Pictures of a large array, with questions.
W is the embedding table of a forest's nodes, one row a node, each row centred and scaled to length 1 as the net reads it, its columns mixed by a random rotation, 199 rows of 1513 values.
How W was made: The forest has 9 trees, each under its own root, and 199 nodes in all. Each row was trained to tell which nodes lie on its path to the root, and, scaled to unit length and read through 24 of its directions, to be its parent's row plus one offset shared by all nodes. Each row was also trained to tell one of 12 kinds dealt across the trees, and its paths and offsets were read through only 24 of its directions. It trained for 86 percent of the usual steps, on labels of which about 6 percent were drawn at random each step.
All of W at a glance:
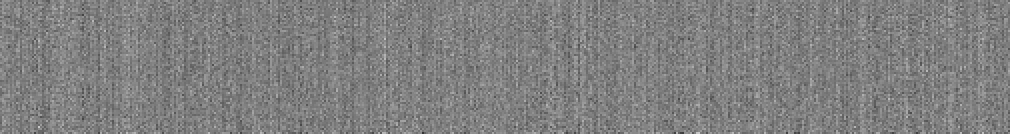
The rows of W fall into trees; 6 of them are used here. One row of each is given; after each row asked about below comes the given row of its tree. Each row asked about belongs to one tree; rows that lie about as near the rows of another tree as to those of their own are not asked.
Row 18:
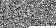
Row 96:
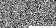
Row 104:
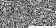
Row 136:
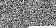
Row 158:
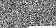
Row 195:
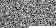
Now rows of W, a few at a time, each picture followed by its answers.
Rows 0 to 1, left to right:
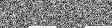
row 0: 136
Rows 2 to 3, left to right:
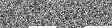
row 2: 18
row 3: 18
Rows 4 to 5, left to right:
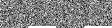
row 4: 158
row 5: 136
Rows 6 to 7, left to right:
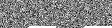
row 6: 96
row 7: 158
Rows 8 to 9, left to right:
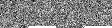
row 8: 158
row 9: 18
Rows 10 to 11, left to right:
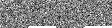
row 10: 18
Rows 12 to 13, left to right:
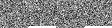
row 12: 158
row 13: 18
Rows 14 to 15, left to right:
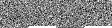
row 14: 158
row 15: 18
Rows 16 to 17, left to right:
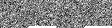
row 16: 158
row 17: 195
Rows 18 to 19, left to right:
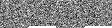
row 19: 96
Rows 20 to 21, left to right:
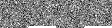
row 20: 158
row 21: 96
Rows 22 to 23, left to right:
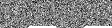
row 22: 18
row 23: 158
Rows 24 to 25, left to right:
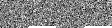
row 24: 195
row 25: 18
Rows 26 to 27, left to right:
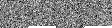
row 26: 195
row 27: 104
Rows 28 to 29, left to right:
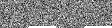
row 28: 18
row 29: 18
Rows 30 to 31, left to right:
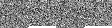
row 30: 104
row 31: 96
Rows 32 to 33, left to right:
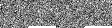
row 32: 96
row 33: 195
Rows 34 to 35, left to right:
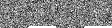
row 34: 18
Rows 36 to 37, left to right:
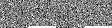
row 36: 136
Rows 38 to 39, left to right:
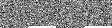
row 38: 96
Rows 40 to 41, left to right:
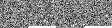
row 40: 18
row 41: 158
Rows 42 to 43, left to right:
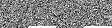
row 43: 158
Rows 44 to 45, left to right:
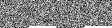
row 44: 195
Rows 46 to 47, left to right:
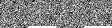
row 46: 136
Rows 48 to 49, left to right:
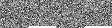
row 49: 195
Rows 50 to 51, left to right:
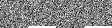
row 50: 195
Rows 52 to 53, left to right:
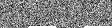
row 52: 104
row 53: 96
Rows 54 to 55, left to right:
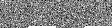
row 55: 96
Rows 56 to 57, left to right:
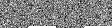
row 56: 136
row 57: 96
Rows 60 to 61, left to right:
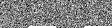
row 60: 136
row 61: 18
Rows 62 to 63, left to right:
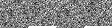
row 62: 18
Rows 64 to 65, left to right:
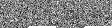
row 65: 136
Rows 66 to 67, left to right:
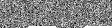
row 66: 96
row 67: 96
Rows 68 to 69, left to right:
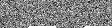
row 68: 195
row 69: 18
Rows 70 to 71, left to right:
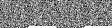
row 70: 18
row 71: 18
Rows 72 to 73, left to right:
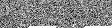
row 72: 195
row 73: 158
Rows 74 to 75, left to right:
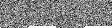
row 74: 18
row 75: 195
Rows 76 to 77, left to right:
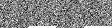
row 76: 96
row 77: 158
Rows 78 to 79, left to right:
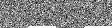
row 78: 158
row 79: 96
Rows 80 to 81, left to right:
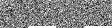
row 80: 104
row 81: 104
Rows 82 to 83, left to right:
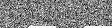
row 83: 96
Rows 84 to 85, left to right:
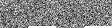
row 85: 158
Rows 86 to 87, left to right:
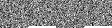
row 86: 96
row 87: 96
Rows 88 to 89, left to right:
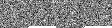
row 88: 18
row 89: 18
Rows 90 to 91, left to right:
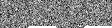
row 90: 136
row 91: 96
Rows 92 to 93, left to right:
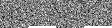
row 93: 96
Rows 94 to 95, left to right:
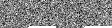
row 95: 158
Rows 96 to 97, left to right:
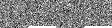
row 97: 136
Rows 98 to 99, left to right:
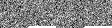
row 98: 158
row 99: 136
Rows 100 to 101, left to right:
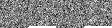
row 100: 96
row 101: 136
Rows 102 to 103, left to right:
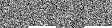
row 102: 96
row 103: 136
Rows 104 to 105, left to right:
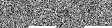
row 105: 96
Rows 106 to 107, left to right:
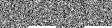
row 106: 158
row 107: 136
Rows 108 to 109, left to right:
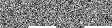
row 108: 18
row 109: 136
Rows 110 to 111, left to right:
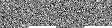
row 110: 96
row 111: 96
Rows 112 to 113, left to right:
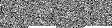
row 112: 96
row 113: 158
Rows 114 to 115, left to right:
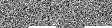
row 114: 18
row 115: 96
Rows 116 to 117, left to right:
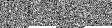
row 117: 18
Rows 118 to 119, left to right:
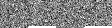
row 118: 136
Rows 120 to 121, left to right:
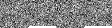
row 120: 195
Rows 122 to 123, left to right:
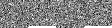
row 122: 136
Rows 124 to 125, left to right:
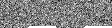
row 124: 158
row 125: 195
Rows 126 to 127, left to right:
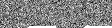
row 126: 158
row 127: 96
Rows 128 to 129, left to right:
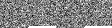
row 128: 96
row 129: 195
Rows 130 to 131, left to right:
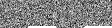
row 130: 18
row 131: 96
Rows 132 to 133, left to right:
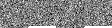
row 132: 18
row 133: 96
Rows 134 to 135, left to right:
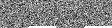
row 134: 158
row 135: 18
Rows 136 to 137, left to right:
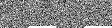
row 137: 195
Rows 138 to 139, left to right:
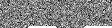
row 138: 96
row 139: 195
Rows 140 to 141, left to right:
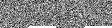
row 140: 158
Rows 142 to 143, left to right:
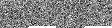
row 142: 96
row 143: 136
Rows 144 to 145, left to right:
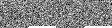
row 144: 96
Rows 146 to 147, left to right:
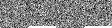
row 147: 18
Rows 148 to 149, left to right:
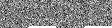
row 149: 136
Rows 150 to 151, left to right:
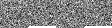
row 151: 18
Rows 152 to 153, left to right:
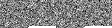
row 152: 96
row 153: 158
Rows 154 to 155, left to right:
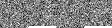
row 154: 158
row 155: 18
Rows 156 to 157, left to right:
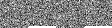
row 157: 136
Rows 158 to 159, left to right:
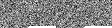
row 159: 158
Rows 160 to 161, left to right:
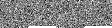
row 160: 18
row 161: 136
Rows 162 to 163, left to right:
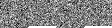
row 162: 136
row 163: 136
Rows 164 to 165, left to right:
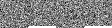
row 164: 18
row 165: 96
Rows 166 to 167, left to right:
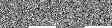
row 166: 136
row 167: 18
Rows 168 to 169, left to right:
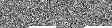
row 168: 104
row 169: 104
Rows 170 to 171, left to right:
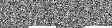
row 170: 18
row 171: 158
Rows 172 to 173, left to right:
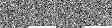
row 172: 136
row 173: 158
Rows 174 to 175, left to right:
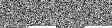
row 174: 158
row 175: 96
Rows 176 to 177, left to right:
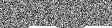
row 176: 18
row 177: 158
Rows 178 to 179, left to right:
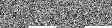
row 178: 18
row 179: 18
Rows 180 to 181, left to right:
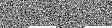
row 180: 96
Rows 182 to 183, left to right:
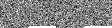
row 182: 18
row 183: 158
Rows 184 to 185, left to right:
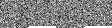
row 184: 136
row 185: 96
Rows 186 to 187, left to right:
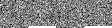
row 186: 96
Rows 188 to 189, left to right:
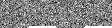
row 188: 158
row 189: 104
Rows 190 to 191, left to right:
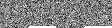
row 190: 18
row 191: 18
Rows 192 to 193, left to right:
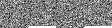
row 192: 96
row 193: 136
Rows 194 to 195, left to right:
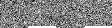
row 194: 136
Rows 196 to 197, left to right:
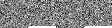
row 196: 18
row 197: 96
